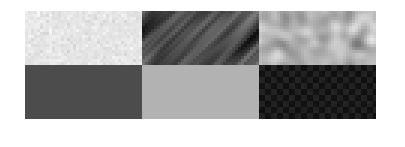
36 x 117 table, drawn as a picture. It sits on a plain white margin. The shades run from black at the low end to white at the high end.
The table splits into 2 rows of 3 panels. Panel 1,1: very high, fine-grained, faint in contrast. Panel 1,2: low, slanting up to the right. Panel 1,3: high, blotchy. Panel 2,1: low, flat. Panel 2,2: high, flat. Panel 2,3: very low, checkered, faint in contrast.
